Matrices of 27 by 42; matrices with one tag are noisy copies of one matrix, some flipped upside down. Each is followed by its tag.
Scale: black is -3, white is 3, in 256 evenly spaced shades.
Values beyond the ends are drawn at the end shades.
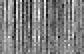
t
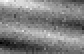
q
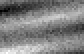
q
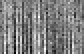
t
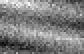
q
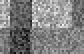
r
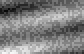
q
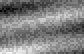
q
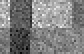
r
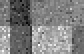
r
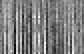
t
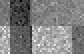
r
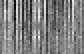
t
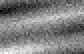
q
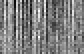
t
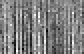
t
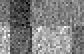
r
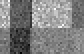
r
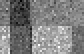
r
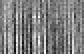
t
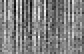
t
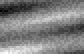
q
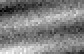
q
